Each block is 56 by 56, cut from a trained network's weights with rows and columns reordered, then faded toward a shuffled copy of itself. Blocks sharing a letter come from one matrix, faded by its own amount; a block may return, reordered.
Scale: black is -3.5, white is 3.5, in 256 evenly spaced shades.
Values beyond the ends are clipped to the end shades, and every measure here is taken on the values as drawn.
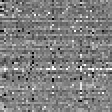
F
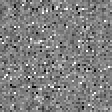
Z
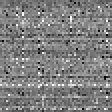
F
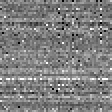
F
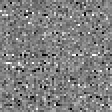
Z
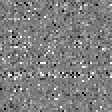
Z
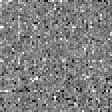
Z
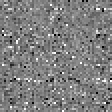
Z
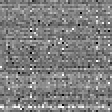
F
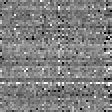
F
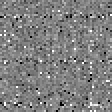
Z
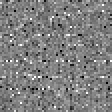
Z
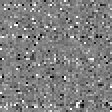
Z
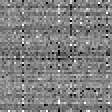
F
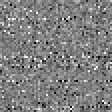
Z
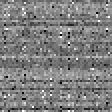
F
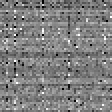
F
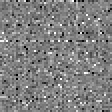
Z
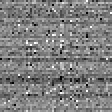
F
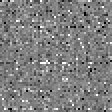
Z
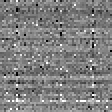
F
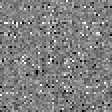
Z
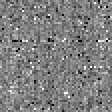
Z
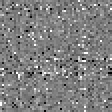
Z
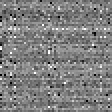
F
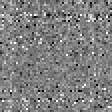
Z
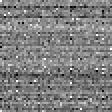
F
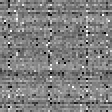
F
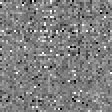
Z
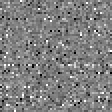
Z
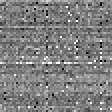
F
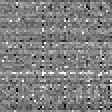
F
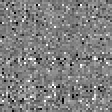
Z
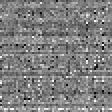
F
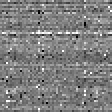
F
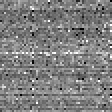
F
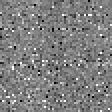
Z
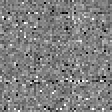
Z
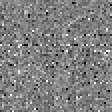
Z
